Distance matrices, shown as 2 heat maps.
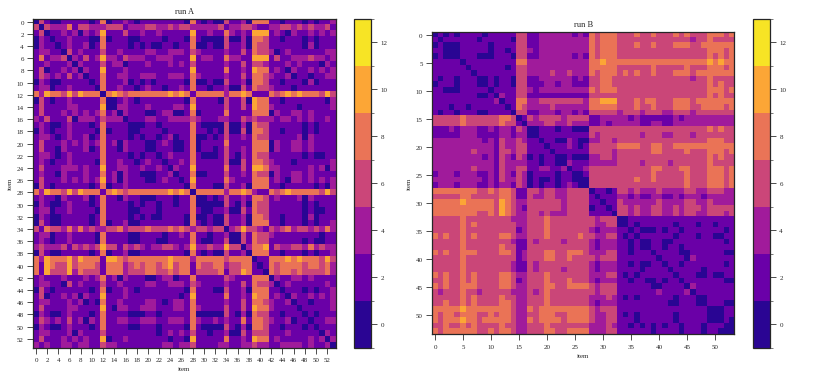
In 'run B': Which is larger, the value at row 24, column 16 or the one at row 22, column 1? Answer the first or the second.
the first
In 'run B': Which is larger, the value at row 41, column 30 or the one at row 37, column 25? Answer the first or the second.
the second
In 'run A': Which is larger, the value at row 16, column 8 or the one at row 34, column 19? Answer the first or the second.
the second
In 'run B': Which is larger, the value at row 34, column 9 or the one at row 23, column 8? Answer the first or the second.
the first
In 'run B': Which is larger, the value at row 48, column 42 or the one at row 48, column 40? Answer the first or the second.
the second
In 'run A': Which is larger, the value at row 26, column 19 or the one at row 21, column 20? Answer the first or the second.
the first
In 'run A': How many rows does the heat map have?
54
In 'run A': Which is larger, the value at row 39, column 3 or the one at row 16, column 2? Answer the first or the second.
the first
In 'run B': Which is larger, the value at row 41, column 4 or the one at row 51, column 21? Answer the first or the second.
the second
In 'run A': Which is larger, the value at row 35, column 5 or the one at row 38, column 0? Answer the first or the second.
the first
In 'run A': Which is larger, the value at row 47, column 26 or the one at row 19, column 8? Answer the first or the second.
the first
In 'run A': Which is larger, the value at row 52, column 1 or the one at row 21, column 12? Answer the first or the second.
the second
